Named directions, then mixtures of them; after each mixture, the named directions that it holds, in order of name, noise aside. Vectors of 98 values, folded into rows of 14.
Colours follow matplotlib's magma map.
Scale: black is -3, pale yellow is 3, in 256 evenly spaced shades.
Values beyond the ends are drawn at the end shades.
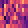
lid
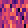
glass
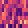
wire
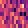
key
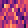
glass, lid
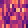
glass, lid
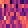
key, lid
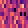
key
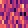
key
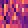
lid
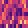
wire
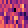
key, lid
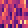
wire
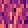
key, wire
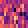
key, lid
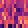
lid, wire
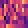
lid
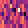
glass, key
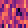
glass, wire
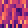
wire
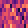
glass
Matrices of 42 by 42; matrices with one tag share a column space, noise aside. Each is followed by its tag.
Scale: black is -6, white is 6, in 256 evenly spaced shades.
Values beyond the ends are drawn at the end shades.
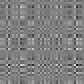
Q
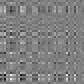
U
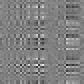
Q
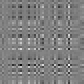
Q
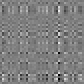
U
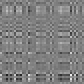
U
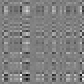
U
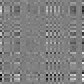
U
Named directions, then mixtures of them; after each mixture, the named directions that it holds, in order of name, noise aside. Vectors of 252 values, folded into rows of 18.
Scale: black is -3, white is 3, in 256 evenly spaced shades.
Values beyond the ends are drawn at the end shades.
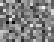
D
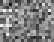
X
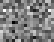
D, X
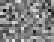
D, X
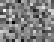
D, X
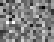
D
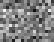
D, X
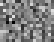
D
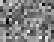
D, X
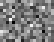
D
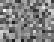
D, X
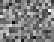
D, X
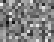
D, X
